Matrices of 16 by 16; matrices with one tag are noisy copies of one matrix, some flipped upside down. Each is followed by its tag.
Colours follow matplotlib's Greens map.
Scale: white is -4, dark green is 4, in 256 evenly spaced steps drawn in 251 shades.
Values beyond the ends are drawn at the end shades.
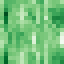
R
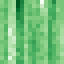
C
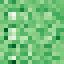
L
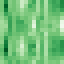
R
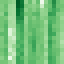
C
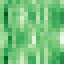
R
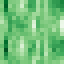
R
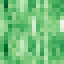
R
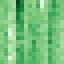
C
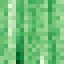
C
